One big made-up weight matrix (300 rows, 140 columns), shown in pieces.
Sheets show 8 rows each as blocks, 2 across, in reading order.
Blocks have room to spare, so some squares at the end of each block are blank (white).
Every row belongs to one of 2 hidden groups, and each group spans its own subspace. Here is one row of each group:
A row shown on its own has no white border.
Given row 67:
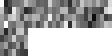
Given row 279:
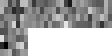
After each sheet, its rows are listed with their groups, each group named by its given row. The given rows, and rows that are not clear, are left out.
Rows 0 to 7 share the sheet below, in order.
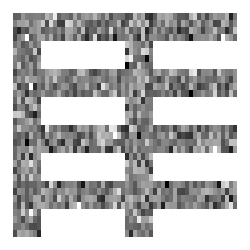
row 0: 67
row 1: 279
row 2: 279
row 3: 279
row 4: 67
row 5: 67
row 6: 279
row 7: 67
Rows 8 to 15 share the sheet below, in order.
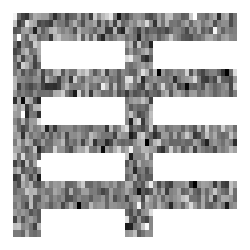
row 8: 67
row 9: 279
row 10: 279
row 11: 67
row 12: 67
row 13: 67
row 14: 279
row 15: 279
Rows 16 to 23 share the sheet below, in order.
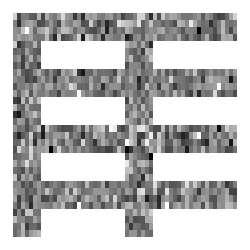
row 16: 67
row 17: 67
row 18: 279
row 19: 67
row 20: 67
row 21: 67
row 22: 279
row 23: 67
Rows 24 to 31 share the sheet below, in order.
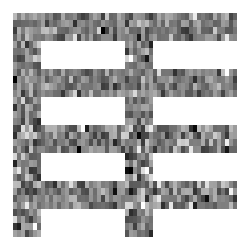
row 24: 279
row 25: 279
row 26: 279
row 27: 67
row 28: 279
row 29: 279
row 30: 279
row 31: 67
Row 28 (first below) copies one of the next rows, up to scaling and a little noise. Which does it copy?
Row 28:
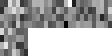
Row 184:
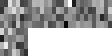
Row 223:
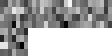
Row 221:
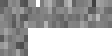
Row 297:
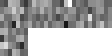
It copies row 184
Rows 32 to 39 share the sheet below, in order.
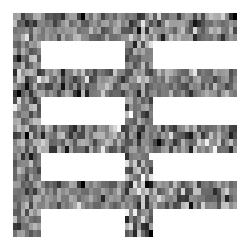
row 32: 279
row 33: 67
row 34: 67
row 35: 279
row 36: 67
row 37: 67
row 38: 279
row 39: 279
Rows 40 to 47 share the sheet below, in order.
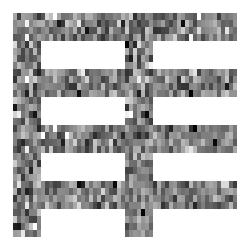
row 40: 67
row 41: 279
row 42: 279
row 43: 279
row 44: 67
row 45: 279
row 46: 279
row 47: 67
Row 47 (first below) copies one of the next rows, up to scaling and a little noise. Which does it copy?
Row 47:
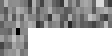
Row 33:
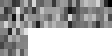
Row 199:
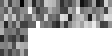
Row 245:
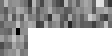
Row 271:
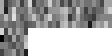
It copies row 245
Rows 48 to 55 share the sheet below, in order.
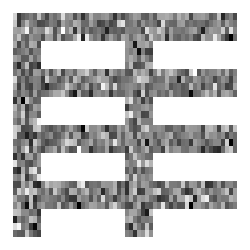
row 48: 67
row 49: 67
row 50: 279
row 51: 279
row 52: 279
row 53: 67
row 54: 279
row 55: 67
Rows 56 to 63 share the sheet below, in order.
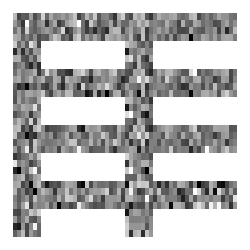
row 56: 67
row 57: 279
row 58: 67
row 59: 279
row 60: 279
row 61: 279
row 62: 279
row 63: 67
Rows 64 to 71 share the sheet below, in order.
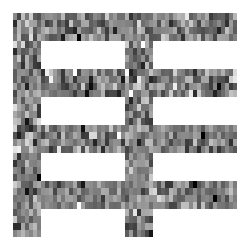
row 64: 279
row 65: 67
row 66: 67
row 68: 67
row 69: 67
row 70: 279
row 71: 279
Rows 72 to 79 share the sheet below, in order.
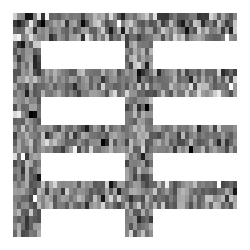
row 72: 67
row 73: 67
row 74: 279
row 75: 67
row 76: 279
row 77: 279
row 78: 67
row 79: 67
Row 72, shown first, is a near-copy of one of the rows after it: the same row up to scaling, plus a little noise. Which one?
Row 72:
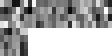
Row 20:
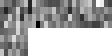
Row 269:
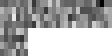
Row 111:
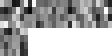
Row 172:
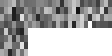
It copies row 111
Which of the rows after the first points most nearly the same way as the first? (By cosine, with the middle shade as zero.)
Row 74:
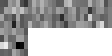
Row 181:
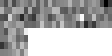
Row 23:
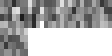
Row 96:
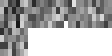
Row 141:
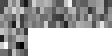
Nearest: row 141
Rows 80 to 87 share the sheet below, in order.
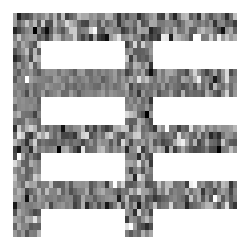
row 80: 67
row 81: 67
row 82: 279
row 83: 279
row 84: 67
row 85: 67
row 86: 67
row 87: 279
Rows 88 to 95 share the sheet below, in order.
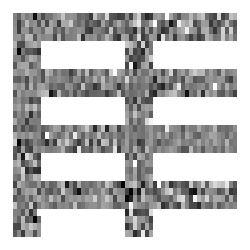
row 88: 67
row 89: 67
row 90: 67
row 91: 279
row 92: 279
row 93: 279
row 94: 67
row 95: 67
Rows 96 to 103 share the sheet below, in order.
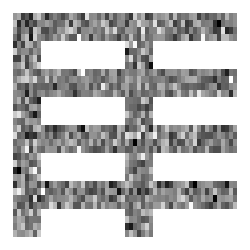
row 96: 279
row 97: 279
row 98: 279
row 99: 67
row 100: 279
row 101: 67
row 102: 67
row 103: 279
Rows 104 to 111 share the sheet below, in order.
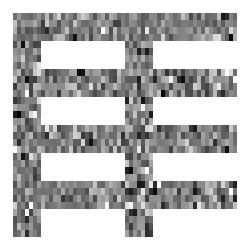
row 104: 279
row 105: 67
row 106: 279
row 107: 67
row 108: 67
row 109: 279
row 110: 67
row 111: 67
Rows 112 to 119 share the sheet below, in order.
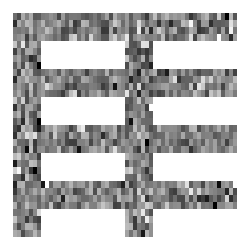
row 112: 279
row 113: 67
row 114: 279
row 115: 67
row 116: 279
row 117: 279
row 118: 67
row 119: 67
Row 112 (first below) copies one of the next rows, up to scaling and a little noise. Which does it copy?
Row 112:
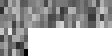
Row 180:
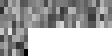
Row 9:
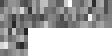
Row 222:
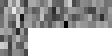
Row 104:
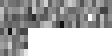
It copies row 180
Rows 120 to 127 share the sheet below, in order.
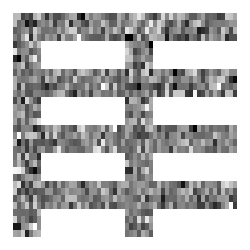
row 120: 279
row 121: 67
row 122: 279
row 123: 67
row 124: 279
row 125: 279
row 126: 279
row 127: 67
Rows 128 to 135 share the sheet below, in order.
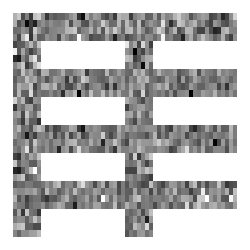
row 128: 279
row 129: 67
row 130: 279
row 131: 279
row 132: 279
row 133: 279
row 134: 279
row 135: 67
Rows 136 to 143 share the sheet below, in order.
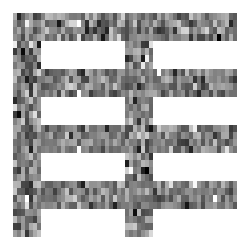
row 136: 67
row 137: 67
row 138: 279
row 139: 67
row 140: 279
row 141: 279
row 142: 279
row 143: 279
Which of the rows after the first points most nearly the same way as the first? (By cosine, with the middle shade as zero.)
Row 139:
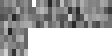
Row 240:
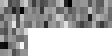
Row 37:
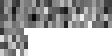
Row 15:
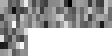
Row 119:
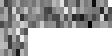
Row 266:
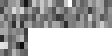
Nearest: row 37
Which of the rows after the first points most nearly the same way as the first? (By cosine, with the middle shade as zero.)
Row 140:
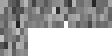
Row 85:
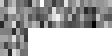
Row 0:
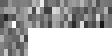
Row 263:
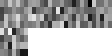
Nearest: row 0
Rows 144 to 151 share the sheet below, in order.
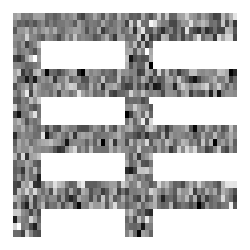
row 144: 279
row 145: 67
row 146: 279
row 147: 67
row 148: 279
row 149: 279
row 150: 279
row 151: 67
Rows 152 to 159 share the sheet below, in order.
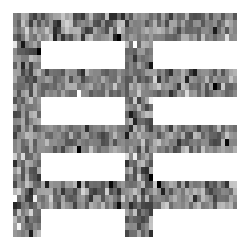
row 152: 67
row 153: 279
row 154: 279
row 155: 279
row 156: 279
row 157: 279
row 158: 67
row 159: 67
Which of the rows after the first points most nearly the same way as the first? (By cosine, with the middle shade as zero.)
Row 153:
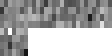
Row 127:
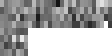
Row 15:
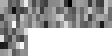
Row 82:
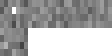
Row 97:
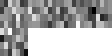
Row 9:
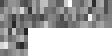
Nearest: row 97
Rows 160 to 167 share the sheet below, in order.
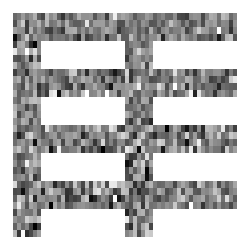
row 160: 67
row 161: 67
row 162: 67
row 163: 67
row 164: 67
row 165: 67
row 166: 67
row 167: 279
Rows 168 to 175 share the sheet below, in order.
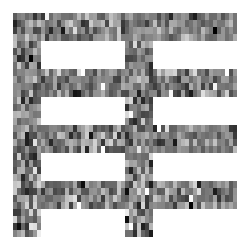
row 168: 67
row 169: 279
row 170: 279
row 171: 279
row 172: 67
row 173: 67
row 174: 279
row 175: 279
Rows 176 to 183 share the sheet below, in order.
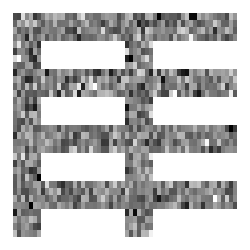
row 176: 279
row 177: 279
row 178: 67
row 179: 67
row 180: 279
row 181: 67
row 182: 67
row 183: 279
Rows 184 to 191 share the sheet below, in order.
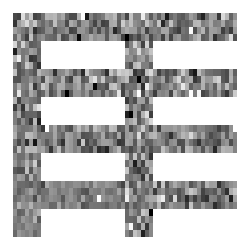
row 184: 279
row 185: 67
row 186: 67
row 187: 279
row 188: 67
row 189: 67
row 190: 67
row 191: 67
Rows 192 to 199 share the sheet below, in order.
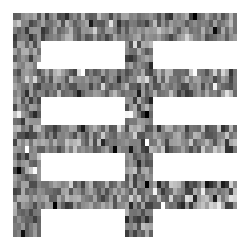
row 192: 67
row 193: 279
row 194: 279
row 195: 279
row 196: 279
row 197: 67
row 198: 67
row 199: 67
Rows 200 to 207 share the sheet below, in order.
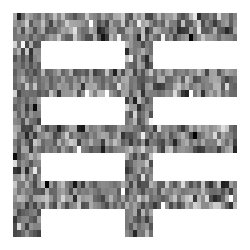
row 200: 67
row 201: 279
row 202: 67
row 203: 279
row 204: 279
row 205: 67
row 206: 67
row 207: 67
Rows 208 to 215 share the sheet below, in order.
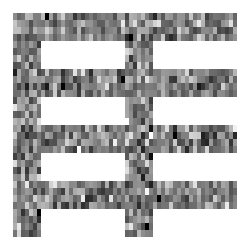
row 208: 67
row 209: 67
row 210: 67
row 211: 67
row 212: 279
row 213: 67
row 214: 67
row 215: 279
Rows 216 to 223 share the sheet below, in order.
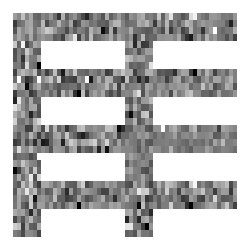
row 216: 279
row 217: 279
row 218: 67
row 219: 279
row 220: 67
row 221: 279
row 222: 279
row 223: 279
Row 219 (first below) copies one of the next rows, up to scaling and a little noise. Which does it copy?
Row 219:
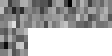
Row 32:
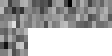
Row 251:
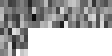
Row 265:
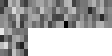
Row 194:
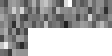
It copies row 32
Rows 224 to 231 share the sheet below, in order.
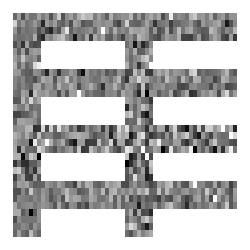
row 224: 279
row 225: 279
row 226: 279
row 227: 279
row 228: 67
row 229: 67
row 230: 67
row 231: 279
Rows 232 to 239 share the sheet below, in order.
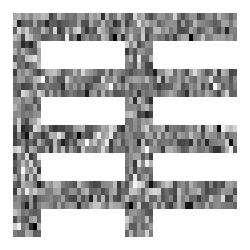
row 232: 279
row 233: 279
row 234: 67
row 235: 279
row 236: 67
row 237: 67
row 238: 279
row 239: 67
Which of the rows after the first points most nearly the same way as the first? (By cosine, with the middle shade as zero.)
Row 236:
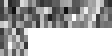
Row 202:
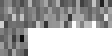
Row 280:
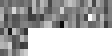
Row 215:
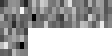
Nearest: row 280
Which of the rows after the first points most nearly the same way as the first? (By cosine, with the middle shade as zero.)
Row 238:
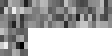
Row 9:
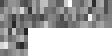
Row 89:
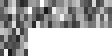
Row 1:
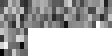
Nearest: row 1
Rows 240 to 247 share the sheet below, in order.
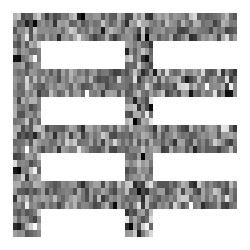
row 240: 279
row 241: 279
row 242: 67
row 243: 67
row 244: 279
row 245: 67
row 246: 279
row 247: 279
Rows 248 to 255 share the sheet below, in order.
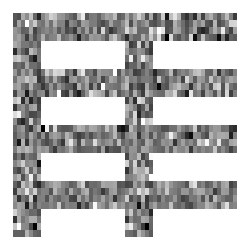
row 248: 279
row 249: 67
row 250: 279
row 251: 279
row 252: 67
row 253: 67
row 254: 279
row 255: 279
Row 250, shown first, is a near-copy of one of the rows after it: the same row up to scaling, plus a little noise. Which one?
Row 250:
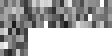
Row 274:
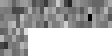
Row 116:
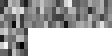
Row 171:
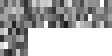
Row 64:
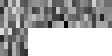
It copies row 171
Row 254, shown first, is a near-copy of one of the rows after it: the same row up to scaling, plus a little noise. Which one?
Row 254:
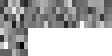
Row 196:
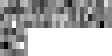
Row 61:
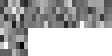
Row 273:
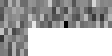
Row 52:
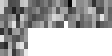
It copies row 61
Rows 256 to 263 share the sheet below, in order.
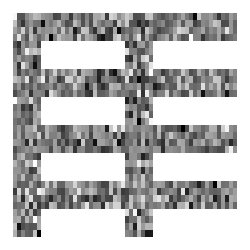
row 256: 67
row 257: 279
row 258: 67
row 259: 279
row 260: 67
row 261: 67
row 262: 67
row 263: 279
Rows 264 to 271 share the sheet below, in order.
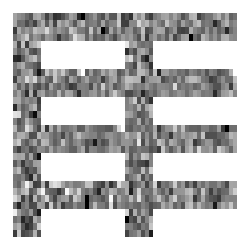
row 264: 279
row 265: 279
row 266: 279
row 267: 67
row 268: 67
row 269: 67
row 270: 67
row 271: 67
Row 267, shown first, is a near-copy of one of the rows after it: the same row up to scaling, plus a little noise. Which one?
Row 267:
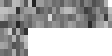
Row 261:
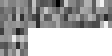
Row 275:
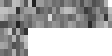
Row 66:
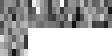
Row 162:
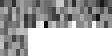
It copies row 275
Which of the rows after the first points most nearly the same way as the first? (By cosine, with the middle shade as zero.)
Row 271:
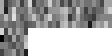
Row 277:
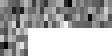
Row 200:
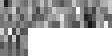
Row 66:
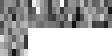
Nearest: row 200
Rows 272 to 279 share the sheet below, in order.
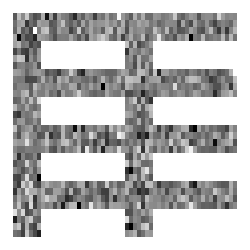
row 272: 67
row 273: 279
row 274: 279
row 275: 67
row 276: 67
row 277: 279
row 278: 279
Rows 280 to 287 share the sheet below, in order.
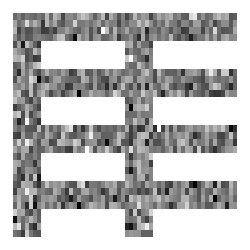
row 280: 279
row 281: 279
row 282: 279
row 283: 67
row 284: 67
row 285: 67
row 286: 279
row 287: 279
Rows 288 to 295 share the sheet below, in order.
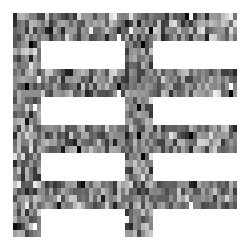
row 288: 67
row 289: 67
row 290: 67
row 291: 67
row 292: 279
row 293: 67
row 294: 279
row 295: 279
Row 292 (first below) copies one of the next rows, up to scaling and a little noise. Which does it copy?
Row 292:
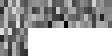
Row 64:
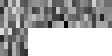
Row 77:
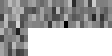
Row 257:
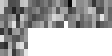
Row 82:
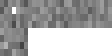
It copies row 64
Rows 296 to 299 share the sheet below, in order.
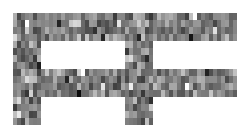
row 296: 67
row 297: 279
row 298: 279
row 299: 67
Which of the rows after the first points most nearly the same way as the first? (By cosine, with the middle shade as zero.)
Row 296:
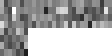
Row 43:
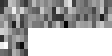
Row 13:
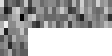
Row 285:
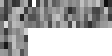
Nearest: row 13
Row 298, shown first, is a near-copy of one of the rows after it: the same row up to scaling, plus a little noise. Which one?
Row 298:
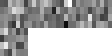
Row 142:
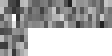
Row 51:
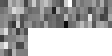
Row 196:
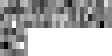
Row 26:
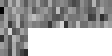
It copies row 51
